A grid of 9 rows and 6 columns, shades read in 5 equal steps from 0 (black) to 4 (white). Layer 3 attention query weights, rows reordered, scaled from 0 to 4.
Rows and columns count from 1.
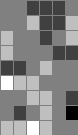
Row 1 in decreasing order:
2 2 2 1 1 1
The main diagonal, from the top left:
2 2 2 2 2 2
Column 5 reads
1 1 2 1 2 2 2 2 2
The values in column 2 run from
1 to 3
